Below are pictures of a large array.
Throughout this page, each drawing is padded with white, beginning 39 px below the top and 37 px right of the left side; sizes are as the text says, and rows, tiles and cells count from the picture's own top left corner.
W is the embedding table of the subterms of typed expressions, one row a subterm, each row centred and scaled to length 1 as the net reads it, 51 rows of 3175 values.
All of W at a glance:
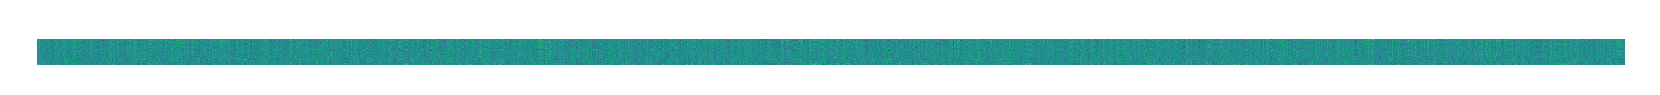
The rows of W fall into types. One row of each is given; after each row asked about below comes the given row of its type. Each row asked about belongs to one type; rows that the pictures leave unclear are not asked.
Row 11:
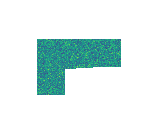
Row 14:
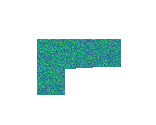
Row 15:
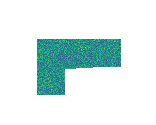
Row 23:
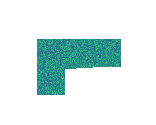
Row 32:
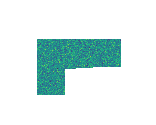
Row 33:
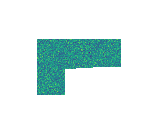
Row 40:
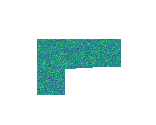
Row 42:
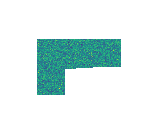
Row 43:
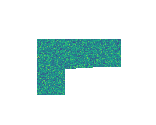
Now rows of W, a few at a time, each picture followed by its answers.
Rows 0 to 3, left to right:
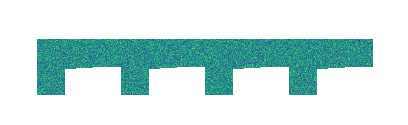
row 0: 42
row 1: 23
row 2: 15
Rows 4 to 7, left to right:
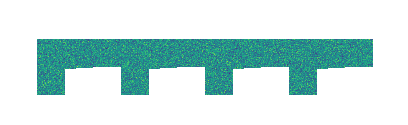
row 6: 15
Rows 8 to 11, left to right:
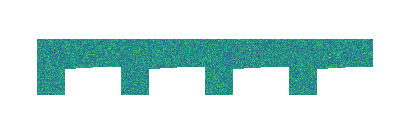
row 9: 32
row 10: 33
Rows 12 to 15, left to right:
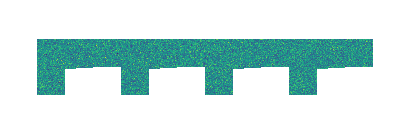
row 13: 23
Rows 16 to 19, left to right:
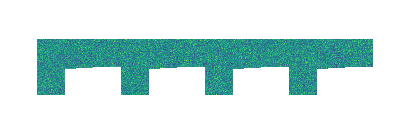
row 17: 14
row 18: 33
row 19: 42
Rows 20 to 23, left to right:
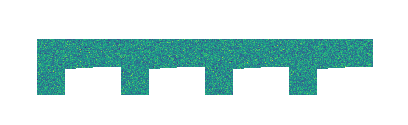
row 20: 43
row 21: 43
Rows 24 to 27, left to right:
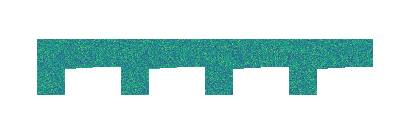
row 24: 15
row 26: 40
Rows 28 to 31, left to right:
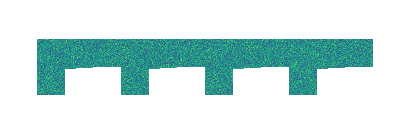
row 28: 33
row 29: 15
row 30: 15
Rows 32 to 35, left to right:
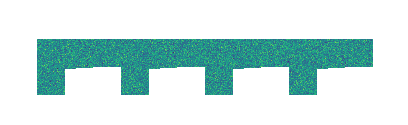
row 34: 40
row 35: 43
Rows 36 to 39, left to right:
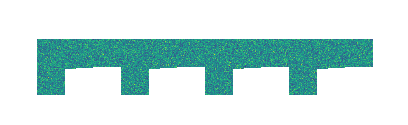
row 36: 11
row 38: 32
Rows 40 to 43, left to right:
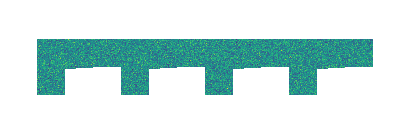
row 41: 42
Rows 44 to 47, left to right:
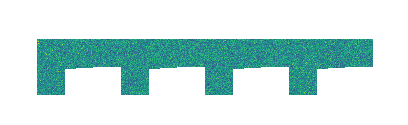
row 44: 42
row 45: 23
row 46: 42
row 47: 14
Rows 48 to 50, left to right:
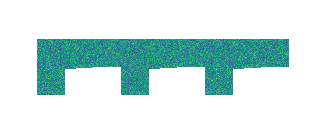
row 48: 23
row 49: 23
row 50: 11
